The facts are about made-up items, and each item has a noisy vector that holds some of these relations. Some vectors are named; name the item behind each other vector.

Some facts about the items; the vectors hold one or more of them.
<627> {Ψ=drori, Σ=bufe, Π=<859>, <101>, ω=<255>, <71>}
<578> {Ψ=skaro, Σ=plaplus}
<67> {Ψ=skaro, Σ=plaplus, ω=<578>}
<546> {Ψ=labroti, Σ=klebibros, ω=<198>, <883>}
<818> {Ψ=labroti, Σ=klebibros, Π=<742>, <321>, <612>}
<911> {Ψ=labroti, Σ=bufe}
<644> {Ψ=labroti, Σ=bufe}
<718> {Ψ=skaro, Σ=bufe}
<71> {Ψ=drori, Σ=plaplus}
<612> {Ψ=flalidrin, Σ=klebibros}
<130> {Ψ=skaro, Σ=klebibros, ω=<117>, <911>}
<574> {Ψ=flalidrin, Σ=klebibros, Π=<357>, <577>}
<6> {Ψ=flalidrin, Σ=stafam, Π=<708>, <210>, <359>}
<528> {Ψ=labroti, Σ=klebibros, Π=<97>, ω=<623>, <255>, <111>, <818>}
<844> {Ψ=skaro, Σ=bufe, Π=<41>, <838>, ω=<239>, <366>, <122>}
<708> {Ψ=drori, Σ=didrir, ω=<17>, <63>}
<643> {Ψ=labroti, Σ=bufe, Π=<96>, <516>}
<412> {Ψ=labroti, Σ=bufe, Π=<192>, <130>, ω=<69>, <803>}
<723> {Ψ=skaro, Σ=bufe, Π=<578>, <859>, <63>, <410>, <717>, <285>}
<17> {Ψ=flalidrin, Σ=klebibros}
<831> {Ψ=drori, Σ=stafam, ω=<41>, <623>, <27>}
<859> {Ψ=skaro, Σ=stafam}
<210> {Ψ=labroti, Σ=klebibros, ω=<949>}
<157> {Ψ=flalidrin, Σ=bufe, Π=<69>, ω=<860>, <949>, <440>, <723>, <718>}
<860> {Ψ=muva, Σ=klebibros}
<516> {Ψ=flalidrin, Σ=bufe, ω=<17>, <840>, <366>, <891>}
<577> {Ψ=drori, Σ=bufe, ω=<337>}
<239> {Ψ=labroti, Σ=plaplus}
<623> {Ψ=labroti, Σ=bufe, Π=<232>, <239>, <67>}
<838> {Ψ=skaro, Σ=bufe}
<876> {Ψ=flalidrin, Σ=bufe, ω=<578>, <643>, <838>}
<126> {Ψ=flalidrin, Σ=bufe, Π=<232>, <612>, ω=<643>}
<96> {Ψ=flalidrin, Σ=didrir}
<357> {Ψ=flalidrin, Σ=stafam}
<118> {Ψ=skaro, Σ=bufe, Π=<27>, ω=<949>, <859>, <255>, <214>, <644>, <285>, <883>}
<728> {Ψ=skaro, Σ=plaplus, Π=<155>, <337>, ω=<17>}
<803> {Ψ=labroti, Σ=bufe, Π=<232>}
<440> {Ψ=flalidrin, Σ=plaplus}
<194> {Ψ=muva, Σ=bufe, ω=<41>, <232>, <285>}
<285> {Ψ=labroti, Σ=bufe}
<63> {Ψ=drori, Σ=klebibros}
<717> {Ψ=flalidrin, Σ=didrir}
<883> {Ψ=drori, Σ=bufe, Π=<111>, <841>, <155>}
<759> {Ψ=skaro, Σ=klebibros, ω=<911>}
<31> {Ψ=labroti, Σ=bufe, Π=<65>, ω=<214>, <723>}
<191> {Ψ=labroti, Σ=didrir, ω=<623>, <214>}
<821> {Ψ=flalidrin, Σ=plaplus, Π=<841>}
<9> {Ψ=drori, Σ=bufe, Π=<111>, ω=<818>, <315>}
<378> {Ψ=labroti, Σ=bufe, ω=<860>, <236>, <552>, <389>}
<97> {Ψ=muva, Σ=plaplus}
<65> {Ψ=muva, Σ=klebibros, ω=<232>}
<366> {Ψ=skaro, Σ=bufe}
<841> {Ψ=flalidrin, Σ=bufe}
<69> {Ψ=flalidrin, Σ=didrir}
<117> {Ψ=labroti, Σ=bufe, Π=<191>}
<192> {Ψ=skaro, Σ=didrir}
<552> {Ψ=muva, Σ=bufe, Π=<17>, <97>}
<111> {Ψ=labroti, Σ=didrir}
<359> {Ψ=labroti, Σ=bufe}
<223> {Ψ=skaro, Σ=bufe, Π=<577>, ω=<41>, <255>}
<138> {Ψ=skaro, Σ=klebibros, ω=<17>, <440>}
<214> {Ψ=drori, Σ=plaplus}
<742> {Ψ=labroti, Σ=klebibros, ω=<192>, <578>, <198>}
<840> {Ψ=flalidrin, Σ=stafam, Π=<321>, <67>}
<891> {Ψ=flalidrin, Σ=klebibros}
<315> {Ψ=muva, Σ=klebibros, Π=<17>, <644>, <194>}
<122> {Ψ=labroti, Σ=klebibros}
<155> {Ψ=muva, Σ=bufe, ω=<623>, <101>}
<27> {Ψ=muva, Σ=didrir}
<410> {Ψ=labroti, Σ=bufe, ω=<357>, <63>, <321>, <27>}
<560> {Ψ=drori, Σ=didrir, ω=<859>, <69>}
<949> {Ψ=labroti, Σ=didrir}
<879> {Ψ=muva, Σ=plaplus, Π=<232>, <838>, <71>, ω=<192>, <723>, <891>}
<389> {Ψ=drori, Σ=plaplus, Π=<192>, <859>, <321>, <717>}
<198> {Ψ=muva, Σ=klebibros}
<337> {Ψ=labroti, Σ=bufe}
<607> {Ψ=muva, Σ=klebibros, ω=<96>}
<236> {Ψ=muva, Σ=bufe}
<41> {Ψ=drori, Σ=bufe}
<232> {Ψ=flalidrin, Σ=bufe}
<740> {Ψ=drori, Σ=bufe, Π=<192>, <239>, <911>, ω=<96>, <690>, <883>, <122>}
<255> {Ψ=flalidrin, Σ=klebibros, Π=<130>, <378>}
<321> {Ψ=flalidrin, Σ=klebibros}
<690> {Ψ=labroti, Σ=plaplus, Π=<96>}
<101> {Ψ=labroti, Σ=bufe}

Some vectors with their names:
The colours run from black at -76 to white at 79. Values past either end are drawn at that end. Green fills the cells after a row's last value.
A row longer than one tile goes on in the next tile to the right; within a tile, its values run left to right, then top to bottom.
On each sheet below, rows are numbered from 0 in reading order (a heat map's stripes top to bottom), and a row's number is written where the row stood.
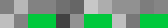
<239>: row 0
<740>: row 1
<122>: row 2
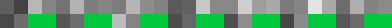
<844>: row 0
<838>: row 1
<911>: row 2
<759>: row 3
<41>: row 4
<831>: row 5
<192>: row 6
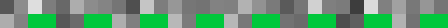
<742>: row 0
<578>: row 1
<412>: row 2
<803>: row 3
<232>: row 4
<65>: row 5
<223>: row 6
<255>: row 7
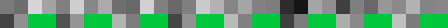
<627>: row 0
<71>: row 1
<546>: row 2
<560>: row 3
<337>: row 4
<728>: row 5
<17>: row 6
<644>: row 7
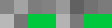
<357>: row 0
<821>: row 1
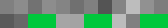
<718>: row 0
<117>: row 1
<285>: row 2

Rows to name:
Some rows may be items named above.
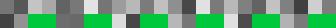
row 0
<9>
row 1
<155>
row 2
<96>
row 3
<528>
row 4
<690>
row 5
<31>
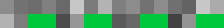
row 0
<840>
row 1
<63>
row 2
<718>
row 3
<740>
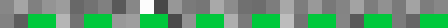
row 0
<27>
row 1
<574>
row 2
<191>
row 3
<883>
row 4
<840>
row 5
<623>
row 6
<27>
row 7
<97>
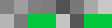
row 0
<841>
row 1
<516>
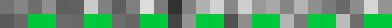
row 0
<366>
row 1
<607>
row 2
<194>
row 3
<708>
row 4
<41>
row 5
<232>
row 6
<210>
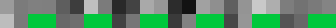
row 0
<818>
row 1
<879>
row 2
<138>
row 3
<728>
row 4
<577>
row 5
<723>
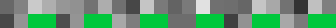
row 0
<560>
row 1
<389>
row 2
<126>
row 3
<155>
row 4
<740>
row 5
<157>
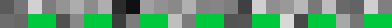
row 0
<65>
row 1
<214>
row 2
<728>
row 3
<644>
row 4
<118>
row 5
<96>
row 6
<876>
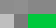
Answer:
<949>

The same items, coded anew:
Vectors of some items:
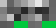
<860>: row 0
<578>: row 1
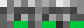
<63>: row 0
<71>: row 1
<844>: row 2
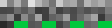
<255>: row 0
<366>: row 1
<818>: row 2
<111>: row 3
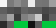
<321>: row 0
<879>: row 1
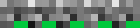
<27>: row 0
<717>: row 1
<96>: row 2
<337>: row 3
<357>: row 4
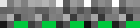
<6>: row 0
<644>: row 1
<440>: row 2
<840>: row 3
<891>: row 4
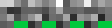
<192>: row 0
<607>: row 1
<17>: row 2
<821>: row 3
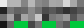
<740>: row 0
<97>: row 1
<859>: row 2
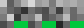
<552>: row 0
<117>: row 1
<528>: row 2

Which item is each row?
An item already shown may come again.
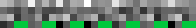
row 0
<607>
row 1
<63>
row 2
<157>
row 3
<516>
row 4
<239>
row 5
<155>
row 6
<876>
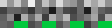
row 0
<883>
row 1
<389>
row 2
<911>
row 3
<627>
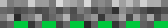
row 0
<27>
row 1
<803>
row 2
<138>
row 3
<232>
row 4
<560>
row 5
<723>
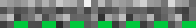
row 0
<65>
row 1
<949>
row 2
<412>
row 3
<63>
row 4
<194>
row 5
<803>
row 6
<911>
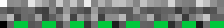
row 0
<126>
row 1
<366>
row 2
<577>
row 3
<708>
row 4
<546>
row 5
<718>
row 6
<232>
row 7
<742>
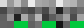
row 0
<883>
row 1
<728>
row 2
<740>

